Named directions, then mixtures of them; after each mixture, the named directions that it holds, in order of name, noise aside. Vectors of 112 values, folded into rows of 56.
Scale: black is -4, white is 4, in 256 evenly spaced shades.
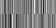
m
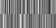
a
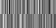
a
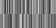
a, m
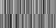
a, m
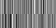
m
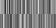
a, m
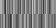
a, m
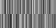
a, m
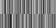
a, m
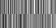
a, m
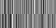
m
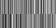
a, m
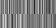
a, m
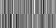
m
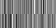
m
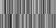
a, m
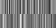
a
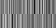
a, m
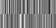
a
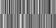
a
